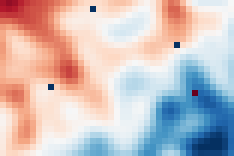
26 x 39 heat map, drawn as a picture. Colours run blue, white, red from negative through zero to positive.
The field is mottled with small blotches. The middle right is the roughest part. Four lone cells stand out: one far higher and three far lower than their neighbours. The ninth with the lowest average is the bottom right. There are no regular stripes. Neither half mirrors the other. Values rise toward the top left.
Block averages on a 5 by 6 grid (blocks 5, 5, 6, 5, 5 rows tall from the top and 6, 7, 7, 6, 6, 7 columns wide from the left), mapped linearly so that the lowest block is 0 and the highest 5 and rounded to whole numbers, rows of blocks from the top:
5 4 3 3 4 3 / 4 4 3 3 3 3 / 4 4 3 2 2 2 / 4 3 3 2 1 1 / 4 3 2 2 1 0
